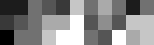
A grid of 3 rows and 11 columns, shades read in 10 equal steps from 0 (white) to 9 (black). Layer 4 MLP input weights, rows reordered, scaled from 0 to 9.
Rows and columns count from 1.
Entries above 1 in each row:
11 10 8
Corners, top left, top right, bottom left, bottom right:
8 5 9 2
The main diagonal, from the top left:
8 6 5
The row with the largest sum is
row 1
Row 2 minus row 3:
-2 1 0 1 3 0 1 -2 6 -1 0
